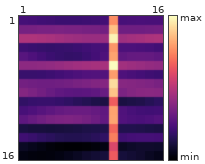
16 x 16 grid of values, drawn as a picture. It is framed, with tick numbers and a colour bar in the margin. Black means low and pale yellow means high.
Odd lines: column 11. Average level on the scale: 30%. Histogram: skewed, a long tail of high values.
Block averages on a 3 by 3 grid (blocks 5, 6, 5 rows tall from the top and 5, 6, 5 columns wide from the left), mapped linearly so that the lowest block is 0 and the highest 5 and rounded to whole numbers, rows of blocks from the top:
353
353
020
